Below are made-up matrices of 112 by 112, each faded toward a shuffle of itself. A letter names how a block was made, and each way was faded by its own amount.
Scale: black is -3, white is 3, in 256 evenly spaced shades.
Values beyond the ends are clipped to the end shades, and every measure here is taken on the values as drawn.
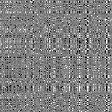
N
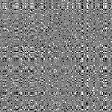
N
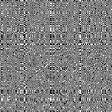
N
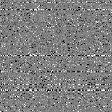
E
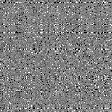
E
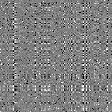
N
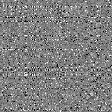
E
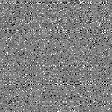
E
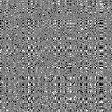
N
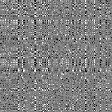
N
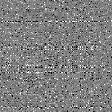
E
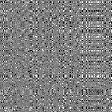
N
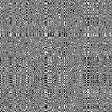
N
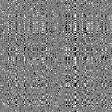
N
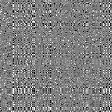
N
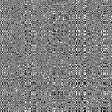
N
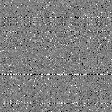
E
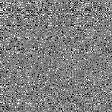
E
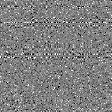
E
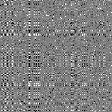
N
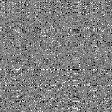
E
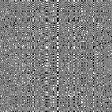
N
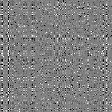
N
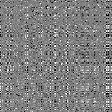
N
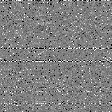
E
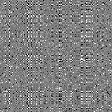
N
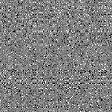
E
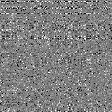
E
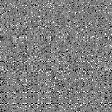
E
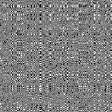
N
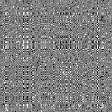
N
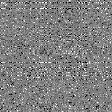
E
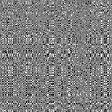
N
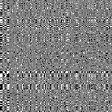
N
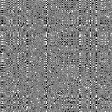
N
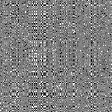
N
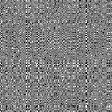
N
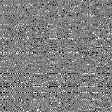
E
